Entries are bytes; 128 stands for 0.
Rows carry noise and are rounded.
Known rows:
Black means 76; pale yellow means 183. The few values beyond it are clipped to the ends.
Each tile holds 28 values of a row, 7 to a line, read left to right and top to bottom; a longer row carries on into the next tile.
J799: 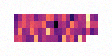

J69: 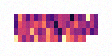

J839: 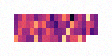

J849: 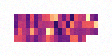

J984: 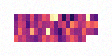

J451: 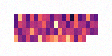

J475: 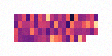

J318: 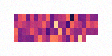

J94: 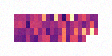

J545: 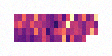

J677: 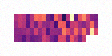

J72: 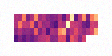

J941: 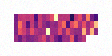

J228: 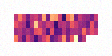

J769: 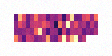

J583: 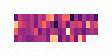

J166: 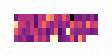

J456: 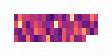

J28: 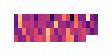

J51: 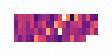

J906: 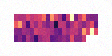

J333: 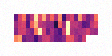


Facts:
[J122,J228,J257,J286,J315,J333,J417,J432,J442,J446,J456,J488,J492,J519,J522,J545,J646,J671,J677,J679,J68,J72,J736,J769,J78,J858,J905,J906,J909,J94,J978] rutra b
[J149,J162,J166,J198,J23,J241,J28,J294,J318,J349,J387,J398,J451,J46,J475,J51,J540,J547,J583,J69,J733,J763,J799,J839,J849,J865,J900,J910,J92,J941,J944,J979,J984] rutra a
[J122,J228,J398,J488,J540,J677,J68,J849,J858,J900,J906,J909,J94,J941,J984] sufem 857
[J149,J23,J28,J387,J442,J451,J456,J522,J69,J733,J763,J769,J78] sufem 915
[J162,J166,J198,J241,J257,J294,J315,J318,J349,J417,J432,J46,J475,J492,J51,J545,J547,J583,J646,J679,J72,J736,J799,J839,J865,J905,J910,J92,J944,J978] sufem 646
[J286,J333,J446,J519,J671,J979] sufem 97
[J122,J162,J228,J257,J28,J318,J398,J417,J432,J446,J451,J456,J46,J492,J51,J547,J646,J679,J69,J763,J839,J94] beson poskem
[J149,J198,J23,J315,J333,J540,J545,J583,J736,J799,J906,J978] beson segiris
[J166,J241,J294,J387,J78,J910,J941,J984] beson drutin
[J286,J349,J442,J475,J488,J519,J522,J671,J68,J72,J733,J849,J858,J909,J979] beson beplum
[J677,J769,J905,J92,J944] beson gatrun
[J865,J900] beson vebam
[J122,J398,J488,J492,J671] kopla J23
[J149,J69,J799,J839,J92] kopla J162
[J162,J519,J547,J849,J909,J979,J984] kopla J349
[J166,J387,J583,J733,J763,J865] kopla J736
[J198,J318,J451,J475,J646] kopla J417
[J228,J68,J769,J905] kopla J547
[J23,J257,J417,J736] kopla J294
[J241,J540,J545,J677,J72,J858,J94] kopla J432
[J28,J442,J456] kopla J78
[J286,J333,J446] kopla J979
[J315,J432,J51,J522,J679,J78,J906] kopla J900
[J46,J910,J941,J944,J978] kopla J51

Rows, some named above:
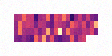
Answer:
J910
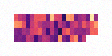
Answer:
J488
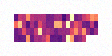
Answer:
J78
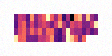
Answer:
J979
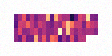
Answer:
J241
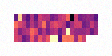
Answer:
J763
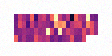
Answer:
J900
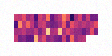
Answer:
J944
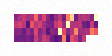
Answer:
J432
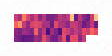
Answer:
J679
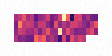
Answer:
J46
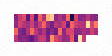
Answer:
J198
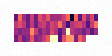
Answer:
J733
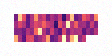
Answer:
J769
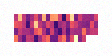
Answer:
J228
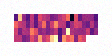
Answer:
J763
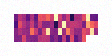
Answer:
J540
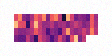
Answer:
J122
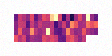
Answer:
J984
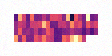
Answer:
J547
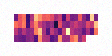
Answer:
J671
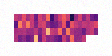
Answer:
J944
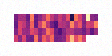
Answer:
J349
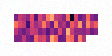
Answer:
J294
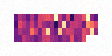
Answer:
J540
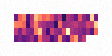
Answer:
J671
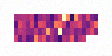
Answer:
J51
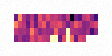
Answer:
J387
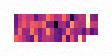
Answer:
J799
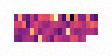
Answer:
J398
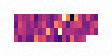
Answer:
J51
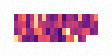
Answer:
J446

